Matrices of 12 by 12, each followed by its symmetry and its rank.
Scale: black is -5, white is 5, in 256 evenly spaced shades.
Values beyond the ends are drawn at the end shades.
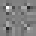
symmetric, rank two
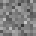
antisymmetric, full rank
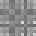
symmetric, rank two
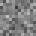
antisymmetric, full rank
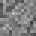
neither, full rank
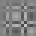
symmetric, rank one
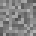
symmetric, full rank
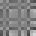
symmetric, rank one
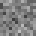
neither, full rank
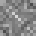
symmetric, full rank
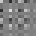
symmetric, rank one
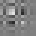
symmetric, rank one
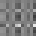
neither, rank one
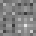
symmetric, rank two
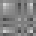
symmetric, rank one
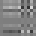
neither, rank one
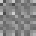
symmetric, rank two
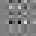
neither, rank one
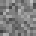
antisymmetric, full rank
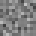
antisymmetric, full rank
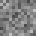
symmetric, full rank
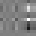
neither, rank one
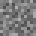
symmetric, full rank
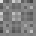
symmetric, rank two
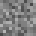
antisymmetric, full rank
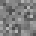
symmetric, full rank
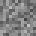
neither, full rank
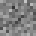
neither, full rank
